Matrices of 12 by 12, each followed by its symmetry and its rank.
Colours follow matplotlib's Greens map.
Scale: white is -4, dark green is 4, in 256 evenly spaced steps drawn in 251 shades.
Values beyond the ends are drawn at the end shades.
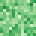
neither, full rank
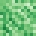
antisymmetric, full rank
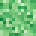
antisymmetric, full rank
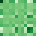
symmetric, rank two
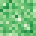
symmetric, full rank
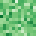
antisymmetric, full rank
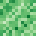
symmetric, full rank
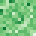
symmetric, full rank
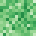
neither, full rank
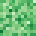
neither, full rank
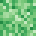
neither, full rank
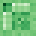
symmetric, rank two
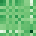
symmetric, rank two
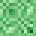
symmetric, rank two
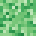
antisymmetric, full rank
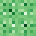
symmetric, rank two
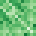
symmetric, full rank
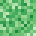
symmetric, full rank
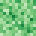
neither, full rank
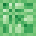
symmetric, rank two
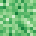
antisymmetric, full rank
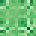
symmetric, rank two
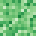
antisymmetric, full rank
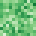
antisymmetric, full rank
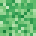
neither, full rank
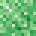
symmetric, full rank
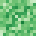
symmetric, full rank
